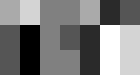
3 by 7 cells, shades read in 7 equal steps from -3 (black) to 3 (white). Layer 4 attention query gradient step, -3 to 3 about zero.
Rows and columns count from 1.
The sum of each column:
-1 -4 0 -1 -3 4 3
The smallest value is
-3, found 2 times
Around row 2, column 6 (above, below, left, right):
-2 3 -2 2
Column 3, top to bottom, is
0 0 0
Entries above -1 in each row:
5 3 4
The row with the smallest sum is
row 2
